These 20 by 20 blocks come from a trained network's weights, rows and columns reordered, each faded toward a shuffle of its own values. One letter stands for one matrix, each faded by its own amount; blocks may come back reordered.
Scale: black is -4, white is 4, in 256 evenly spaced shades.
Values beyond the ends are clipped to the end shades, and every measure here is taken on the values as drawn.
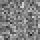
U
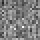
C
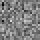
C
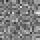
C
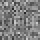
C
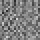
C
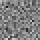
C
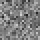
U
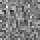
U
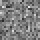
U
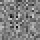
C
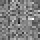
C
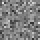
U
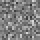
U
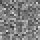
U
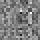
C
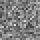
U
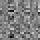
C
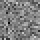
U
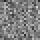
U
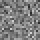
U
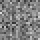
U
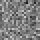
U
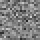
U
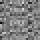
C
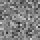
U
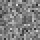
U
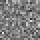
U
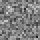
U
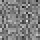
C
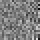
C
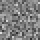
U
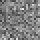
U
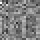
C
